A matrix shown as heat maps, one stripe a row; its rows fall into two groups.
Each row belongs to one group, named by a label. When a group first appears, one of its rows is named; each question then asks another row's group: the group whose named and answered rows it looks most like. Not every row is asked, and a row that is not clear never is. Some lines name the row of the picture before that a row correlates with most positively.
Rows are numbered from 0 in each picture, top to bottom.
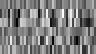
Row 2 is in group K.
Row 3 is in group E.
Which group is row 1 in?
K
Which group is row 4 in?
E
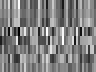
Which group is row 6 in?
K
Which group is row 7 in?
K
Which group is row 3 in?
K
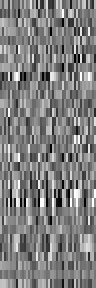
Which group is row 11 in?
K
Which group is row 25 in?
K
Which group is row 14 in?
E
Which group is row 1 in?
K
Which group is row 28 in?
E
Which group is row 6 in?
E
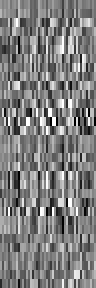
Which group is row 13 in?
E
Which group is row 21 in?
K
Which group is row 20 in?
K
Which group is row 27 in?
K
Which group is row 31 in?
K
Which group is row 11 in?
K
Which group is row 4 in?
K
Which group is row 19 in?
K
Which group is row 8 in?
K
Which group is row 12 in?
E
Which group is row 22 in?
K
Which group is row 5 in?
K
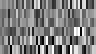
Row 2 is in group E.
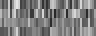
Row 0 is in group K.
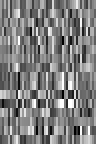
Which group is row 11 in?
K
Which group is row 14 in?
E
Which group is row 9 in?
K
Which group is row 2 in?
E
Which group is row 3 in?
E
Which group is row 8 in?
K
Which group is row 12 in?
K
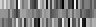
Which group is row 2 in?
E
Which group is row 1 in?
K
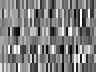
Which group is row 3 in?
K
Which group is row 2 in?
E
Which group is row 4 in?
K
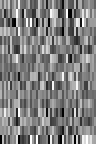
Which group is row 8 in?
K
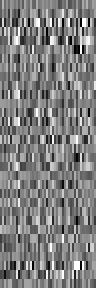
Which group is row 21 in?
K
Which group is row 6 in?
K
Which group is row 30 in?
K
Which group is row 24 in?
E
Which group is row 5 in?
E
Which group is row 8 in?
K
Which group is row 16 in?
K
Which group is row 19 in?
K
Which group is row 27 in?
E
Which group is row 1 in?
K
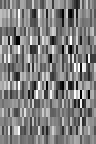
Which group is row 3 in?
E
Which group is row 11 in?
E
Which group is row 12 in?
K
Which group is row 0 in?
E
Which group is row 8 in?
K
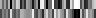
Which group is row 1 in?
E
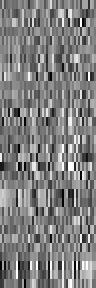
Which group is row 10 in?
E
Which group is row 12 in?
K
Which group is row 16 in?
K
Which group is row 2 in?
E
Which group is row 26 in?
E
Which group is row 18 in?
K
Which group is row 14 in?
K
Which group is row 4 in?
E
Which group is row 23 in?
E
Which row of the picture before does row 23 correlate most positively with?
1
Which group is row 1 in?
K
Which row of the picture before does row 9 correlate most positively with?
0
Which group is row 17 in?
K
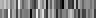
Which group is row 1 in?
E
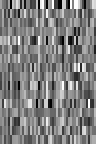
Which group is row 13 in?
K
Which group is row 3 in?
E
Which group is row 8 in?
E
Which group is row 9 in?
K
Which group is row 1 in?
K
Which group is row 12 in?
E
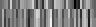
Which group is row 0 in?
E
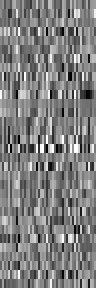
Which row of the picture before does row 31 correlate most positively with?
2
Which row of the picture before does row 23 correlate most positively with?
1
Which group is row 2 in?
K
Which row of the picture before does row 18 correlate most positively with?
0
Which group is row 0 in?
E
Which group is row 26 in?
K
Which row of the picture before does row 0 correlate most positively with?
2
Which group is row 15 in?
K
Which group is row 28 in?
E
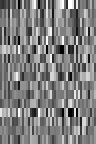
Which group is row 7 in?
E
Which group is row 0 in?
K
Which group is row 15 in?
K
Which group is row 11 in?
K
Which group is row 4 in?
K
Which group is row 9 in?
K
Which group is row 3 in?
E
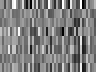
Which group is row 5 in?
E
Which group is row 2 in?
E
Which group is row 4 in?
E
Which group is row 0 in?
E
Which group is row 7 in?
E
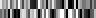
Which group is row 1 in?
K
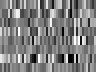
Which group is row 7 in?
E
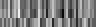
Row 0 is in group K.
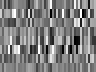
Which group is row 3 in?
E
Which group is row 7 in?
E
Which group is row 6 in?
E
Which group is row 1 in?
E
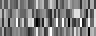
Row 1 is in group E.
